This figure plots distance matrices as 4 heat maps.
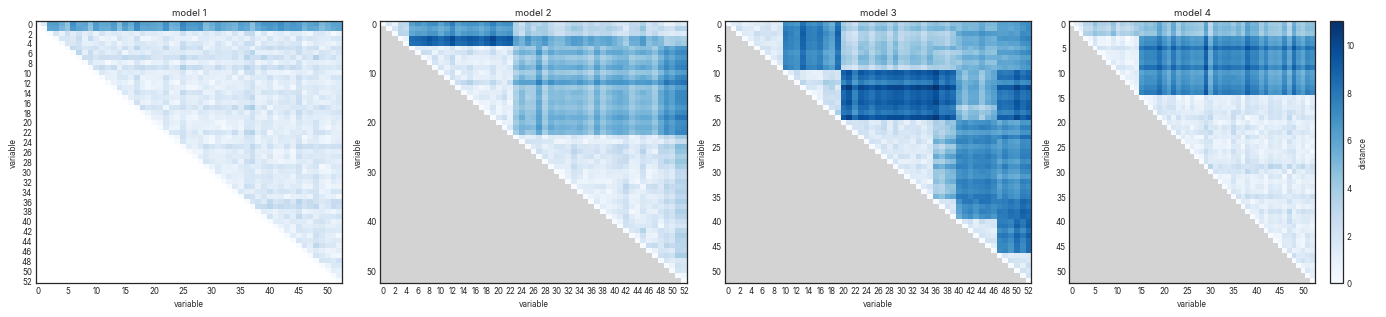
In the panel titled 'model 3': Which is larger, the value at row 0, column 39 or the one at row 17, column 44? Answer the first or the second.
the first
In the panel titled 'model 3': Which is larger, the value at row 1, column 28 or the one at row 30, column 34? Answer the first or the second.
the first
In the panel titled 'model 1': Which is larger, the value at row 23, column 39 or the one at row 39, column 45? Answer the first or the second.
the second
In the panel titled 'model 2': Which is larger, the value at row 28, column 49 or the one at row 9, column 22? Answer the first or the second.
the first
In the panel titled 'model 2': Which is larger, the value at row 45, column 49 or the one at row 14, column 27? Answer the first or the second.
the second
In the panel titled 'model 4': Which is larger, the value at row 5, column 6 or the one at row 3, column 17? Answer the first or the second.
the second
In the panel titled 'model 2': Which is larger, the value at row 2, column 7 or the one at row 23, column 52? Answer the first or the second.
the first
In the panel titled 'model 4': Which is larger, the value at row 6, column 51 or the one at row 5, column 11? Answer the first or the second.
the first
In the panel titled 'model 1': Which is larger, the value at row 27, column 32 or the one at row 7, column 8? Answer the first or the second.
the second
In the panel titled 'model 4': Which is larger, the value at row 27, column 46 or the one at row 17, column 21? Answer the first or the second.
the second
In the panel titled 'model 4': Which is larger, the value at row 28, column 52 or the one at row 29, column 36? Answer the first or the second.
the second
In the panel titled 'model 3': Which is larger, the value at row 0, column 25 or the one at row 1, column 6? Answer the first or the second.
the first
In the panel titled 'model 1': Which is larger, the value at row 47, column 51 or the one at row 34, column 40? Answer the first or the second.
the second
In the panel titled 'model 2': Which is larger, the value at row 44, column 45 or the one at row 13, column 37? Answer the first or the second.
the second
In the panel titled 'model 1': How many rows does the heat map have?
53
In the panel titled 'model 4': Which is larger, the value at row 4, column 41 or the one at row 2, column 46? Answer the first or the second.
the first
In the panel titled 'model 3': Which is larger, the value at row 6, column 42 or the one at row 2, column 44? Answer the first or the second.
the second
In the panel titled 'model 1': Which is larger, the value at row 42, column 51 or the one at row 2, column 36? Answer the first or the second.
the second
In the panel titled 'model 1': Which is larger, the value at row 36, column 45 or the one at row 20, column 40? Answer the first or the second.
the first
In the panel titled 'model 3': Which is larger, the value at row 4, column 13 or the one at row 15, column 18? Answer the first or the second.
the first
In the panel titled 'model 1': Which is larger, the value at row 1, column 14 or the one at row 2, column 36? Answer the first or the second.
the first
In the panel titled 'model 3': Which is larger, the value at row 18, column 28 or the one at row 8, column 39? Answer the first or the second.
the first
